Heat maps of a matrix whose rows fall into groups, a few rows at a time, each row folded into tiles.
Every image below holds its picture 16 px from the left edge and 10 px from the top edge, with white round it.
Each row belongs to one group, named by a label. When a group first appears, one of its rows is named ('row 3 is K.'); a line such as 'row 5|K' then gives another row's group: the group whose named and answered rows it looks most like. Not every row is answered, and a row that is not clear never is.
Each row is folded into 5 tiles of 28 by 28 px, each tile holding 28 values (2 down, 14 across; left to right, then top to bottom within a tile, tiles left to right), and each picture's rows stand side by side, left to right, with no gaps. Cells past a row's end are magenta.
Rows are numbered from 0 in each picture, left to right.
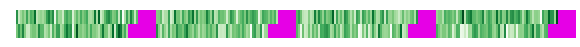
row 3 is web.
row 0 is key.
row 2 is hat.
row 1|hat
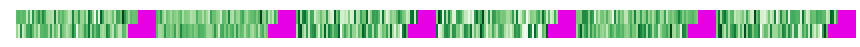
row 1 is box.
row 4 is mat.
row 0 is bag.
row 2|mat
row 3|bag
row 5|mat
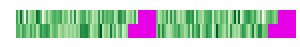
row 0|box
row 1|key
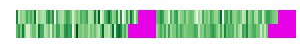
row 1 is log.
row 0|key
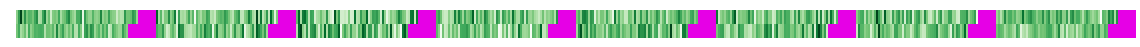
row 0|log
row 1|key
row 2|mat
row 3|hat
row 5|key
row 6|log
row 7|web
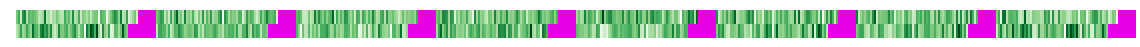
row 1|log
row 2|hat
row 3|mat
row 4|web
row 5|key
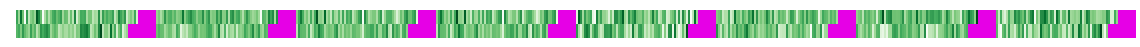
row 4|bag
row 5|hat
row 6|web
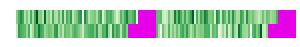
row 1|hat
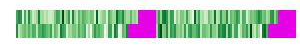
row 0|bag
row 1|mat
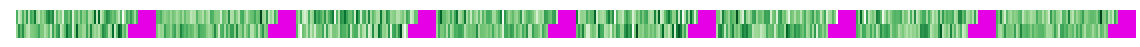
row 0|key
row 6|box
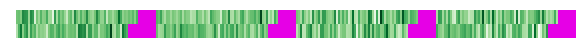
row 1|box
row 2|bag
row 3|bag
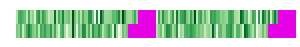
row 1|bag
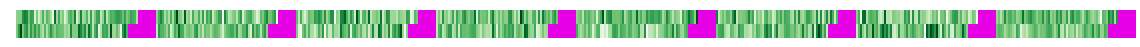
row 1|log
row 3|bag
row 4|web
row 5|key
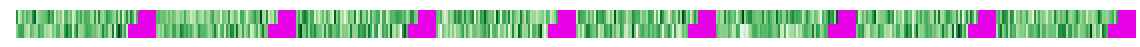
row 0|key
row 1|box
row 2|mat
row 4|bag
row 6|key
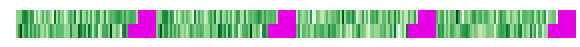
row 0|mat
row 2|bag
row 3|box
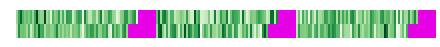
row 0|log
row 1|mat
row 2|bag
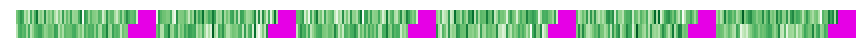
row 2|log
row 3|hat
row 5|web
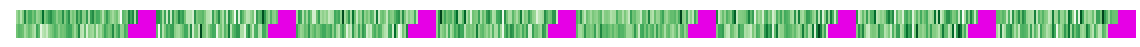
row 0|web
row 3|log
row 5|key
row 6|key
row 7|bag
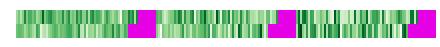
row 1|hat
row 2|mat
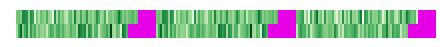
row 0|mat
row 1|mat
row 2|log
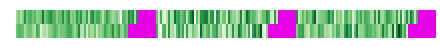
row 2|key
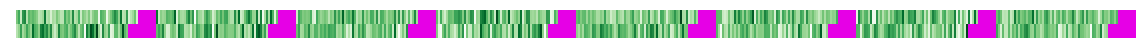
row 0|box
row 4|box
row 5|hat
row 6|bag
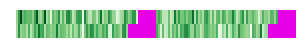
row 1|hat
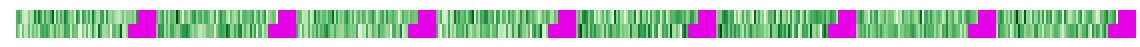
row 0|hat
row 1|box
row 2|hat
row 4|mat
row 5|mat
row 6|log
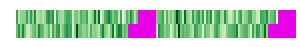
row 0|key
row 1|log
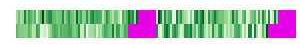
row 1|bag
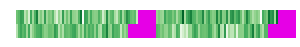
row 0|log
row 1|web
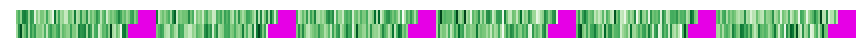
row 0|mat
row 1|key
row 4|mat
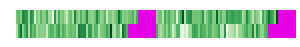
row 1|web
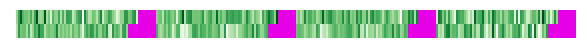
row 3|bag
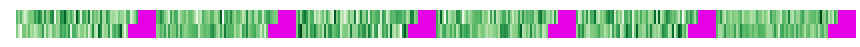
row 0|hat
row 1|log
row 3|box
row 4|key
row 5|box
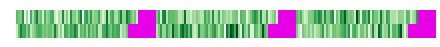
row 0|log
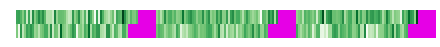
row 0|bag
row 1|web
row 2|web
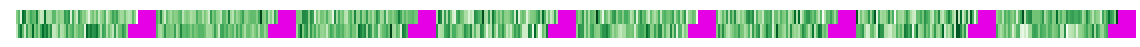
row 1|box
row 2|mat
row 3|bag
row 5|key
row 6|key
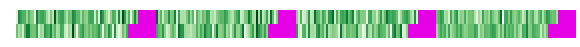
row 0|bag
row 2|hat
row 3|log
